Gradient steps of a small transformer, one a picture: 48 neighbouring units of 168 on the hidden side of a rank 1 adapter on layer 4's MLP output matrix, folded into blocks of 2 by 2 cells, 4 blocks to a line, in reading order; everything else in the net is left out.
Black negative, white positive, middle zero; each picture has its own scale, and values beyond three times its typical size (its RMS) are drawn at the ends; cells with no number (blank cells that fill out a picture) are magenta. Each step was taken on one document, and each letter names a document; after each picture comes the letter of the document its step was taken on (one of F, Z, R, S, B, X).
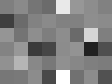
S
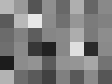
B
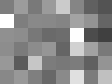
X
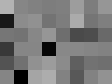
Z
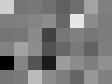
Z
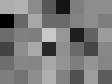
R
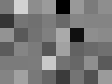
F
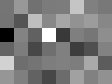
B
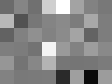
S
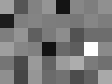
F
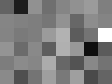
F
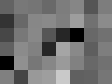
Z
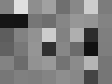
R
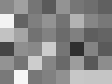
X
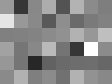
X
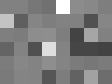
S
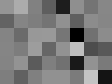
X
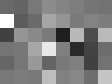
R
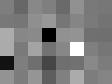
B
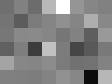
S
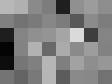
R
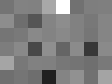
S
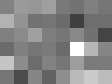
X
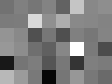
B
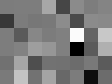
X
